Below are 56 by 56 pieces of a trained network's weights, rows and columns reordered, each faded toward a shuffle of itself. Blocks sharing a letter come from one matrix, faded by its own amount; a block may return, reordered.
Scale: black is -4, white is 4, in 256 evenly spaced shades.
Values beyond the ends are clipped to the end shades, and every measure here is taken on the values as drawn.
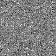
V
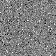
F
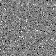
F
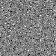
F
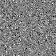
F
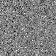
F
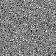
F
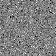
F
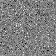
F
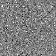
V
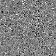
V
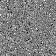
F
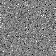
F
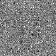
V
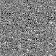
V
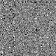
V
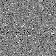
F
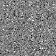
V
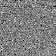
V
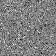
F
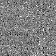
V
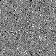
F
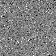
F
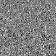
V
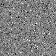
F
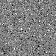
F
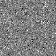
V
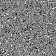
F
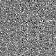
V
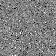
F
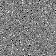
F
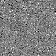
F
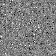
F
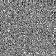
V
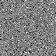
F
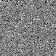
F
